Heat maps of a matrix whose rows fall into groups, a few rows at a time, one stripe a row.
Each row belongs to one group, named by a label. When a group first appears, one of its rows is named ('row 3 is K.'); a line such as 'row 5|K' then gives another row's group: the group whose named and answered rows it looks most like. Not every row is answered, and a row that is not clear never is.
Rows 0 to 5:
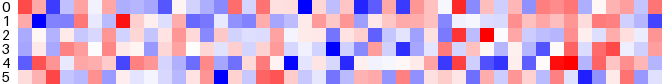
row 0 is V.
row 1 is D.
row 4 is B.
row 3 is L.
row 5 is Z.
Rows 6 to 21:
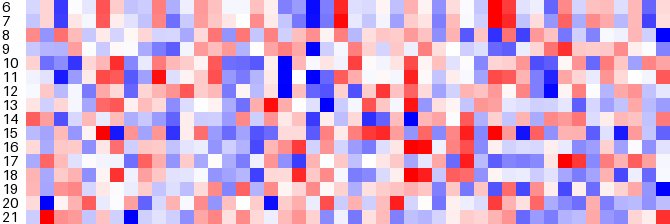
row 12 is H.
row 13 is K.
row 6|H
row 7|H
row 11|H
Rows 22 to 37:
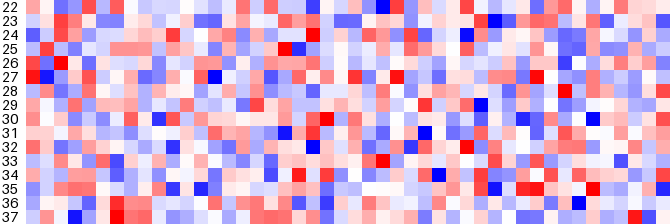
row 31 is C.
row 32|V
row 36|K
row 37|K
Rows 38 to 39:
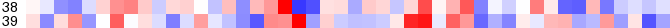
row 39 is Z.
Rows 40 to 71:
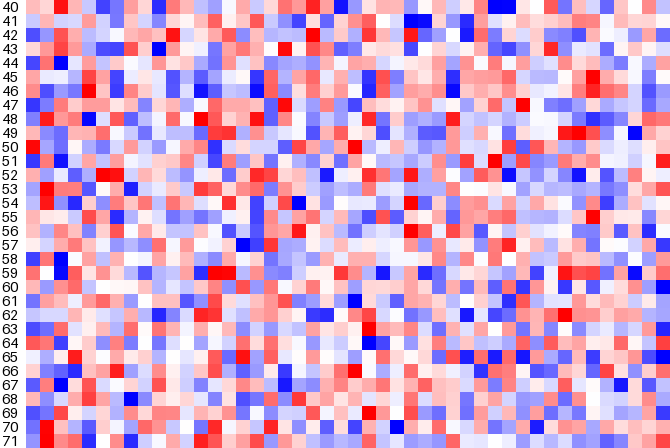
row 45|D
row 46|D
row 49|C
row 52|K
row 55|D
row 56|Z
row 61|B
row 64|V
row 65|L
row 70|B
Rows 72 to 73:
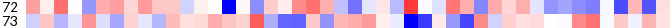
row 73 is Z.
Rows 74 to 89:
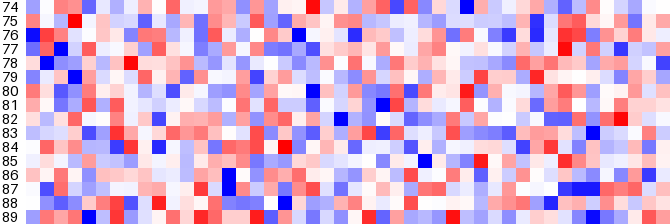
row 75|C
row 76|B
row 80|V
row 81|V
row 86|Z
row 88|H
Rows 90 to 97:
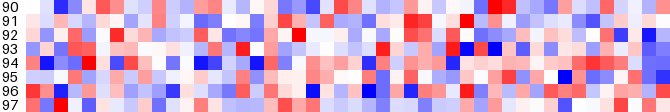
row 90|H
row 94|D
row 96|V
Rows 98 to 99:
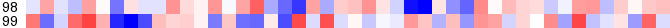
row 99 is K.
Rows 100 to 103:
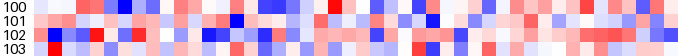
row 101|Z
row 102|D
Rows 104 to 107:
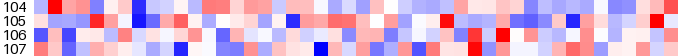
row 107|V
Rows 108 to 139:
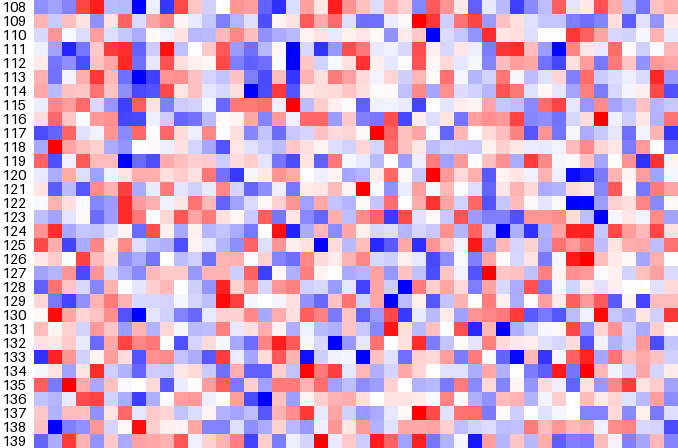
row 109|Z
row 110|C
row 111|H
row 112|H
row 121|H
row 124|B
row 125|V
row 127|C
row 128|B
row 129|C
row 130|D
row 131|L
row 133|B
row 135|L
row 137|Z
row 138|D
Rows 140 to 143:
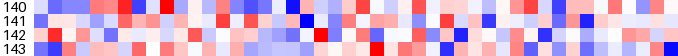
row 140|H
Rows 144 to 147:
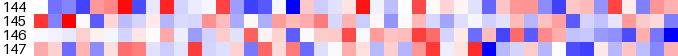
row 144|H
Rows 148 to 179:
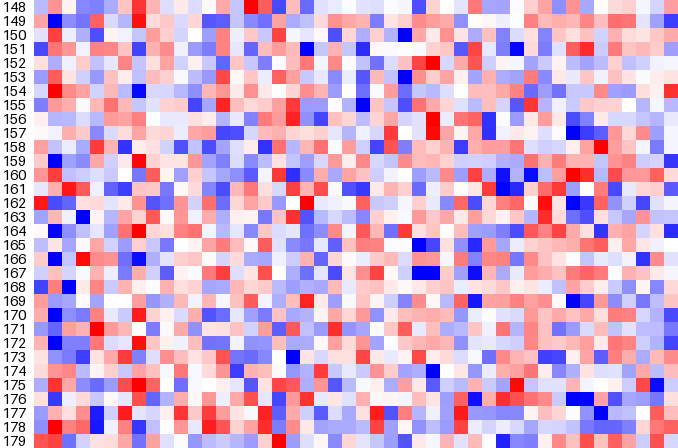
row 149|D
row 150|B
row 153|B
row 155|B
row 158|D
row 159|D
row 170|D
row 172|D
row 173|H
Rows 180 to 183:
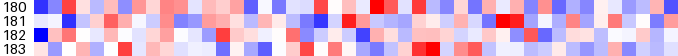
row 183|Z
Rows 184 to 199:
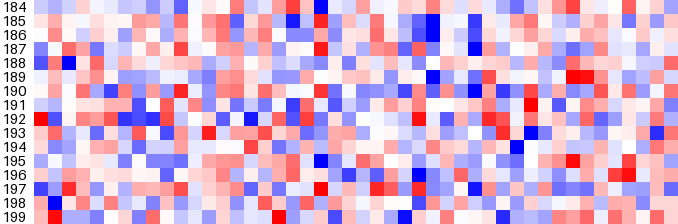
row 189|C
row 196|L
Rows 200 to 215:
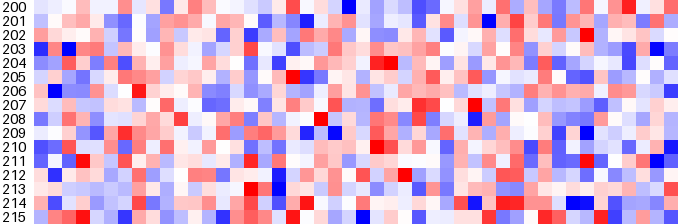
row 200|L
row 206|D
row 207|Z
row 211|L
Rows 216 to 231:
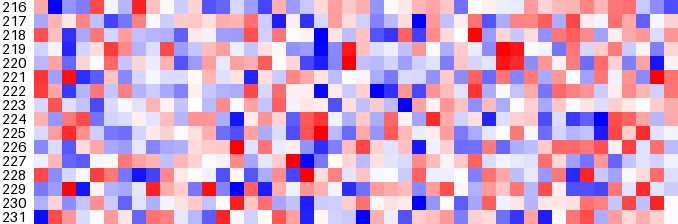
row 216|D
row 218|V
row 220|H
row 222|V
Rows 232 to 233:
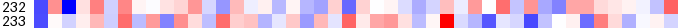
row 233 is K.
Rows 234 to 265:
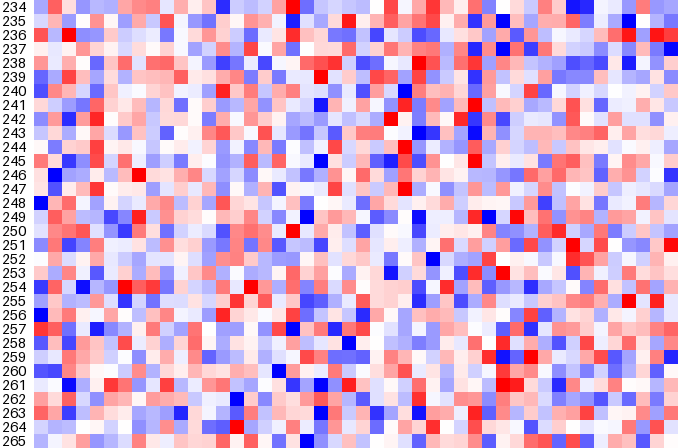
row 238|Z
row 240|B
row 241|V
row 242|L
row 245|V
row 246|D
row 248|B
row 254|K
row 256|B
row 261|H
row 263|V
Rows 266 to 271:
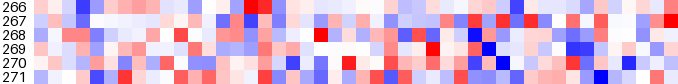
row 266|K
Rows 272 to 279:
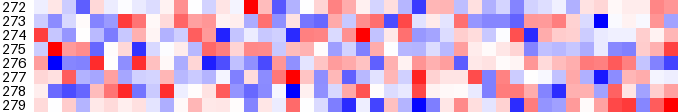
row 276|D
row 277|Z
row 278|H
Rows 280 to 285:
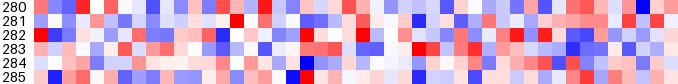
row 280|C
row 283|Z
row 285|C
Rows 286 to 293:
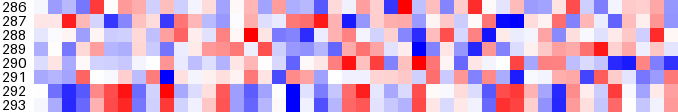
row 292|H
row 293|H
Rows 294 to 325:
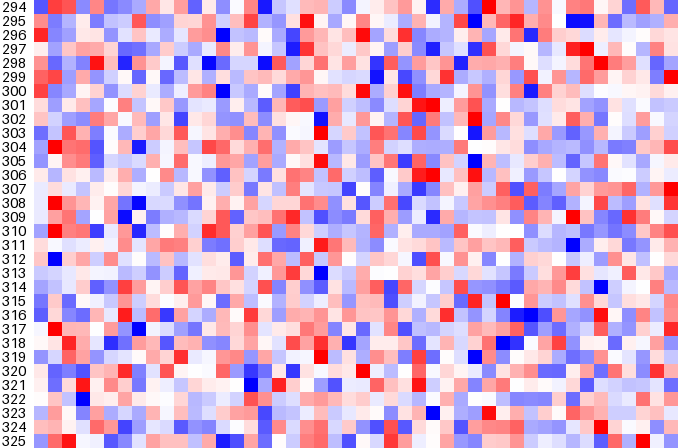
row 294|C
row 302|V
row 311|Z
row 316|K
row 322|K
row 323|C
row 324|D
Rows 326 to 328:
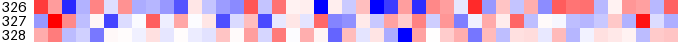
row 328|B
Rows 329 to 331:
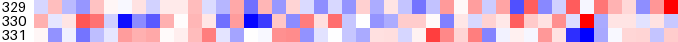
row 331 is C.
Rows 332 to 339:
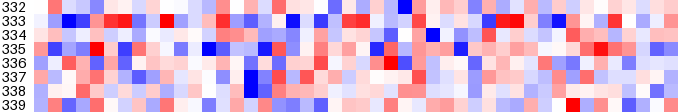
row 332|B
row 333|H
